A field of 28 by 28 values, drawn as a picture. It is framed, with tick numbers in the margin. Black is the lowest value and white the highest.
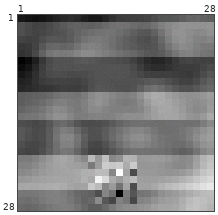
Odd patch: rougher, in the bottom middle. Stripes: horizontal, repeating 3 times. Roughest part: bottom middle. Ninth with the lowest average: top left. Slope: up to the bottom right. Ninth with the highest average: bottom right.
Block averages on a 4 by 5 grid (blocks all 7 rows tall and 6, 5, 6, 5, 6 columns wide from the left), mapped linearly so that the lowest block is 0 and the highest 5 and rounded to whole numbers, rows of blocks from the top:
0 1 1 1 2
0 1 2 2 2
1 2 2 3 3
3 3 3 4 5
